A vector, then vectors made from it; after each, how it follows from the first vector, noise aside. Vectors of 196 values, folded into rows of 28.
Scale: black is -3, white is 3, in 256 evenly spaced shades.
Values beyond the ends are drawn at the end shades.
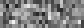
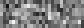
copied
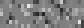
partly zeroed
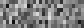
sign-scrambled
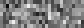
copied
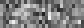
copied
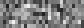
copied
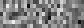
sign-scrambled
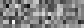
sign-scrambled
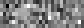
copied
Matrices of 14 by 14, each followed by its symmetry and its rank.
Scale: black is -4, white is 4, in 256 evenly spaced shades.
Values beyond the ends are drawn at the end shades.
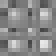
symmetric, rank two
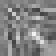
symmetric, rank three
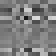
neither, rank two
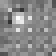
symmetric, rank three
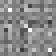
symmetric, rank three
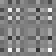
symmetric, rank one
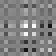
symmetric, rank one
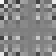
symmetric, rank two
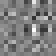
neither, rank two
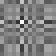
symmetric, rank one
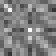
symmetric, rank three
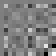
symmetric, rank two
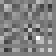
symmetric, rank two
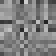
neither, rank two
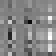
neither, rank two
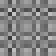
symmetric, rank one
